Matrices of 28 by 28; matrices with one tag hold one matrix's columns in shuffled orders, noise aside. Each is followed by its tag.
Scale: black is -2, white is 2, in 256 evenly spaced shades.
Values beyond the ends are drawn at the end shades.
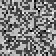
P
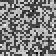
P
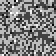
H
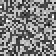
H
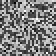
H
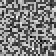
P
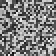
P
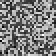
P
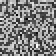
H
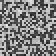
H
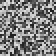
P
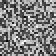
H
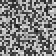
P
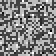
H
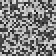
H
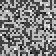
P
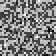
H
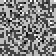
H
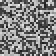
P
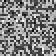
P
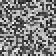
P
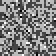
H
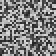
P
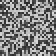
P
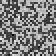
H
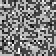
P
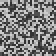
H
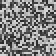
H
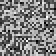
P
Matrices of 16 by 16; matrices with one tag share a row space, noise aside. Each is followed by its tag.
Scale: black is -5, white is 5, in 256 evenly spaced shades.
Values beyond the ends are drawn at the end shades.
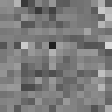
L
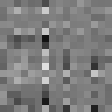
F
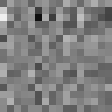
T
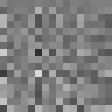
T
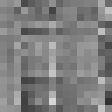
L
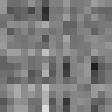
F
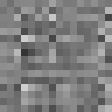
L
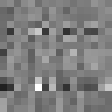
T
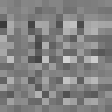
T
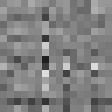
F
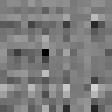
F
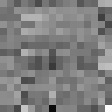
L
